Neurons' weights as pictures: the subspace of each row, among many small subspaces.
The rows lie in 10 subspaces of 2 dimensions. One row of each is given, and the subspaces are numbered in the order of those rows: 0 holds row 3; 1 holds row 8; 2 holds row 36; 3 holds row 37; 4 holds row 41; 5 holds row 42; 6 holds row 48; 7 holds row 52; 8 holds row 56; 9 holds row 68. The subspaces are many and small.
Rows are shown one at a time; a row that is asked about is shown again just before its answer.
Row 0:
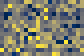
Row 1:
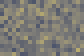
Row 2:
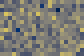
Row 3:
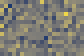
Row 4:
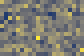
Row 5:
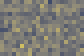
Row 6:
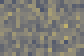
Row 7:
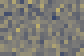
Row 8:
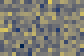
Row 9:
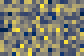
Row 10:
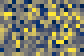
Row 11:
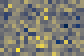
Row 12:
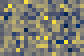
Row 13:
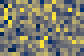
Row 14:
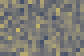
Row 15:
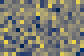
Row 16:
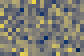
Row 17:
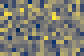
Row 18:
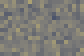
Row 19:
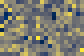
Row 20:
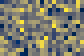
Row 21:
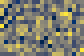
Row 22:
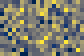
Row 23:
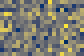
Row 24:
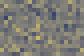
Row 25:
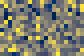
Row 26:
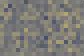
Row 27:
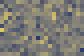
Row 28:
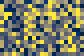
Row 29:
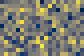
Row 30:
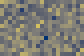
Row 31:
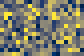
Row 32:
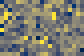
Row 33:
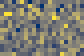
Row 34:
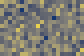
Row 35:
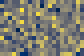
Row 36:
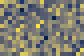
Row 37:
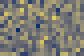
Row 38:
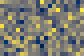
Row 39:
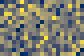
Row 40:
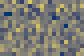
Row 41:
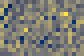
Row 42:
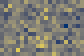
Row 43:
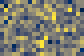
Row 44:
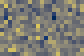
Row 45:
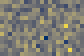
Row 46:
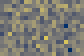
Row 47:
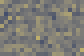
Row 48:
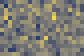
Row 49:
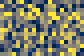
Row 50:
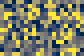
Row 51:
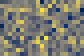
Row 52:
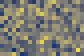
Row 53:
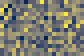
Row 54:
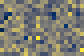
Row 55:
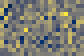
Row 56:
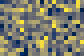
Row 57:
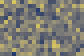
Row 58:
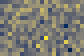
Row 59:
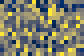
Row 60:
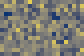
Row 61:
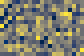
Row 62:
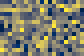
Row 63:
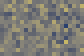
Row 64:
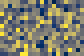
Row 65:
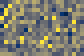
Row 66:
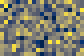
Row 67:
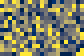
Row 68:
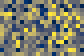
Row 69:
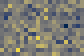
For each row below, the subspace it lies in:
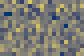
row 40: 3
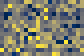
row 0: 5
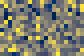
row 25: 6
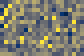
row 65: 4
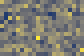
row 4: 4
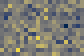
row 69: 5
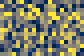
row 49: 3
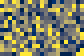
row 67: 8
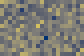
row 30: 2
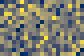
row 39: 2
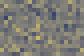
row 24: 5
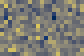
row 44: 6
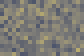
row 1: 7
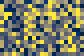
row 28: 0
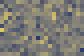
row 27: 0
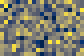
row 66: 5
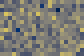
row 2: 8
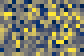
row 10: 9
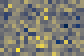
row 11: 5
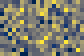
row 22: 7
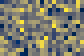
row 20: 8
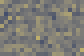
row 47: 4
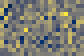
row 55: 4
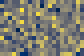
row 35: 8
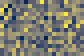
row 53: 0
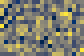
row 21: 4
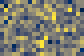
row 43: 5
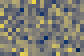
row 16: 7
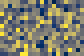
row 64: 3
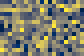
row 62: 8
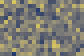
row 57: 7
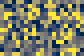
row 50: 9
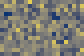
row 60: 9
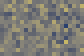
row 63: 9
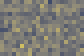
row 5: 1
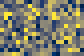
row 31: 6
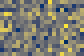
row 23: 8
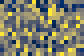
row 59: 7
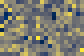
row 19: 0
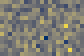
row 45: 2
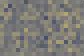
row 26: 6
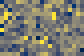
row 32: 0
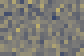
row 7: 3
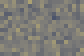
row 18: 9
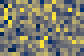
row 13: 6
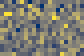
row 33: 3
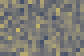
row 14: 3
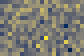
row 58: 2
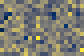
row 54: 0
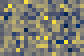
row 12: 6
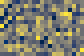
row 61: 4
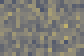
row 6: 7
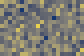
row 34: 2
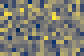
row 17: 9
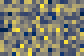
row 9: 1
